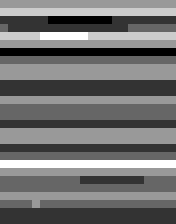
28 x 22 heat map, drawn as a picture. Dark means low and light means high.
Streaks run across, left to right. Stripes running across repeat 7 times from top to bottom. No overall slope runs across the table.
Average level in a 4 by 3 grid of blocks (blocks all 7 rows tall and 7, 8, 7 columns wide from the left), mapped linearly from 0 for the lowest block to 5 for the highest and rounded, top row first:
4 3 5 | 2 2 2 | 5 5 5 | 1 0 0
